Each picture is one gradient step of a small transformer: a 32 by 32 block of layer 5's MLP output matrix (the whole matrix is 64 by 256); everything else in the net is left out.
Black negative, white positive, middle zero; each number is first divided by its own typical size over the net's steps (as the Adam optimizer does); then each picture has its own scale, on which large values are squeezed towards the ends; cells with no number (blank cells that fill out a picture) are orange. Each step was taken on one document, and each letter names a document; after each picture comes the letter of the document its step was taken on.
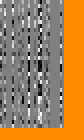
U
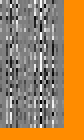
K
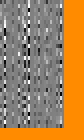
U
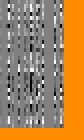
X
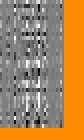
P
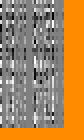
K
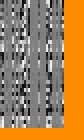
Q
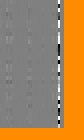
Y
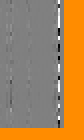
Y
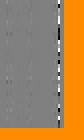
Y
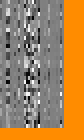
P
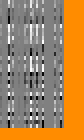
X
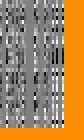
K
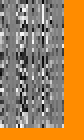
Q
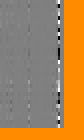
Y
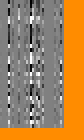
X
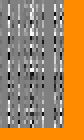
X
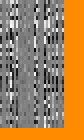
K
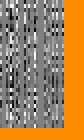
K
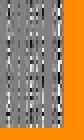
X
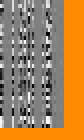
Q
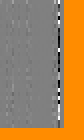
Y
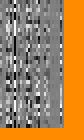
P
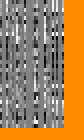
K
